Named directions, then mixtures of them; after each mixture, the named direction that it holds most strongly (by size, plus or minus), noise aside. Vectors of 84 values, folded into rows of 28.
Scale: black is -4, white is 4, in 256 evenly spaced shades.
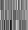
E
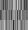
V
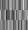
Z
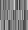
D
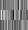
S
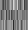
V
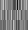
V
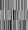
E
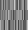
D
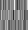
D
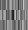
Z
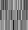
V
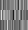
S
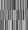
D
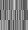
D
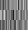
S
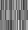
Z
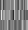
S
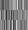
E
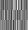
V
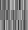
D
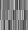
D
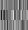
S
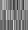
V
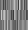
S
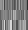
E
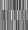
V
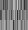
V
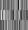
S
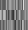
Z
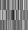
S
